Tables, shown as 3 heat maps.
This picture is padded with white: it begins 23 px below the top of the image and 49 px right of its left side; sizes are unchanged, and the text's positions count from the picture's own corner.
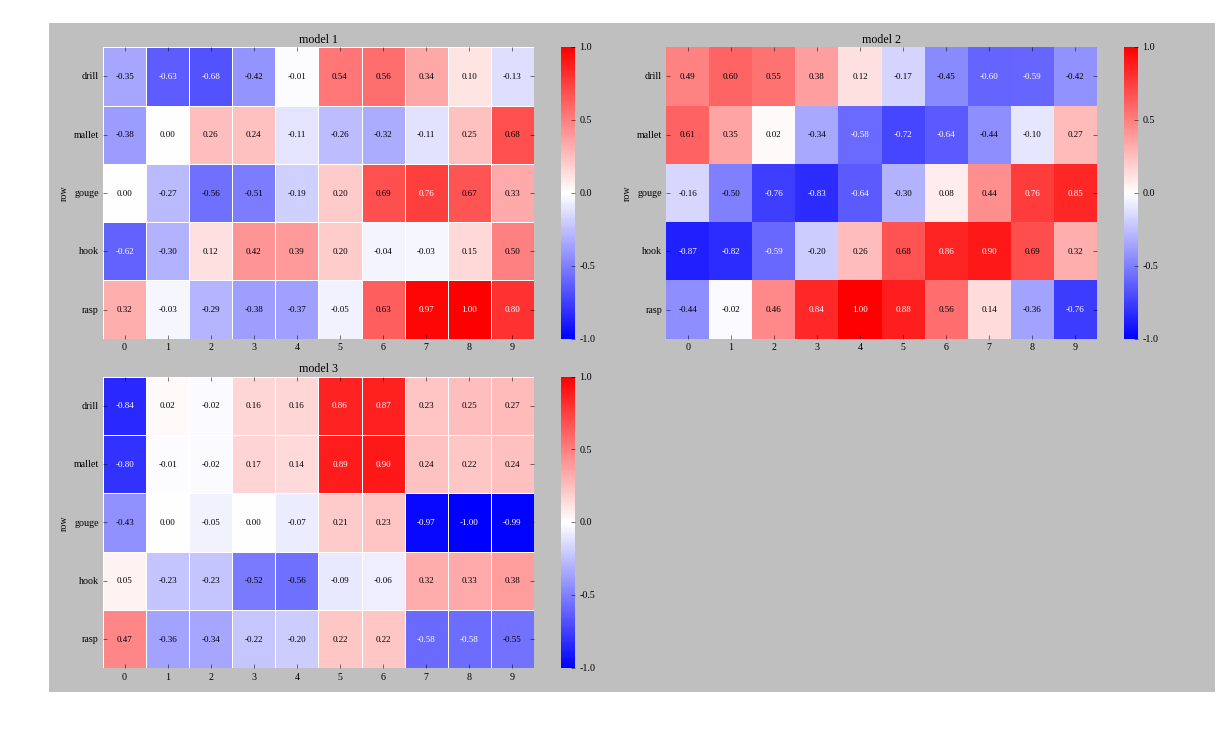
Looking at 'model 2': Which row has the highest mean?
rasp
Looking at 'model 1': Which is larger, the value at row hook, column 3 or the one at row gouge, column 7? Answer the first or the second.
the second
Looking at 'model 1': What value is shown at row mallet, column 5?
-0.26
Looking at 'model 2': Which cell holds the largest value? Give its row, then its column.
rasp, 4
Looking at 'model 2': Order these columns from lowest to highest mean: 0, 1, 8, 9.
1, 0, 9, 8
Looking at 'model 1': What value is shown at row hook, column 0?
-0.62
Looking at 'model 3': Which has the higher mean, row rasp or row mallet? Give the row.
mallet
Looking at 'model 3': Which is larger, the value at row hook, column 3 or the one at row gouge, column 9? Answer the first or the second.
the first
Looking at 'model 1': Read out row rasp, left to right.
0.32 -0.03 -0.29 -0.38 -0.37 -0.05 0.63 0.97 1.00 0.80
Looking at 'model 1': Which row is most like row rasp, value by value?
gouge
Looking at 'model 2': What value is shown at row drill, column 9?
-0.42
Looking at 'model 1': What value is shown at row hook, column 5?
0.20
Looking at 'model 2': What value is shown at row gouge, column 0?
-0.16
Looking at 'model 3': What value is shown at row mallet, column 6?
0.90
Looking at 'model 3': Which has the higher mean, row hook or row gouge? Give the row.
hook
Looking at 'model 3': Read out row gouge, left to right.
-0.43 0.00 -0.05 0.00 -0.07 0.21 0.23 -0.97 -1.00 -0.99
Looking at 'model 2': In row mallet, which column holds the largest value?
0
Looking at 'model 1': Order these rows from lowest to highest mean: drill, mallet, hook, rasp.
drill, mallet, hook, rasp
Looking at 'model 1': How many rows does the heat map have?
5
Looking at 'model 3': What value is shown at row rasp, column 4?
-0.20
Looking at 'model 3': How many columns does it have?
10
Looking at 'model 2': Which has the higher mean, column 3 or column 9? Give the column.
9
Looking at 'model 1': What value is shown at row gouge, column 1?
-0.27
